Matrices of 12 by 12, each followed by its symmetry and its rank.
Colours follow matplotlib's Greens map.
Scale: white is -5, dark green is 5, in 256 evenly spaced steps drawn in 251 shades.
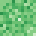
symmetric, full rank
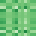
neither, rank one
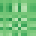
neither, rank one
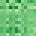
neither, rank two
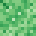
symmetric, full rank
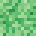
neither, full rank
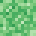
symmetric, full rank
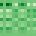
neither, rank one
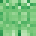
neither, rank two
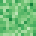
neither, full rank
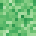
neither, full rank
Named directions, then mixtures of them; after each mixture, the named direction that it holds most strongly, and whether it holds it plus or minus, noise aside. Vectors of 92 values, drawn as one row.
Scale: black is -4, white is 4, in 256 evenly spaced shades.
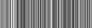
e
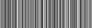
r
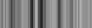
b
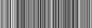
e, plus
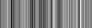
b, plus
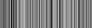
e, minus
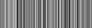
r, minus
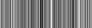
e, plus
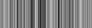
b, plus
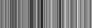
b, plus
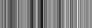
b, plus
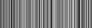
e, minus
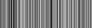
e, minus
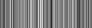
e, minus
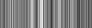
b, minus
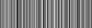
r, minus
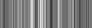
b, minus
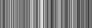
b, minus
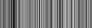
e, minus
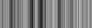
b, plus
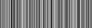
r, minus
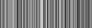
r, minus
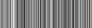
e, plus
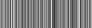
r, plus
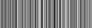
r, plus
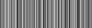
r, minus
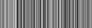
r, minus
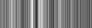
b, minus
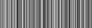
r, minus
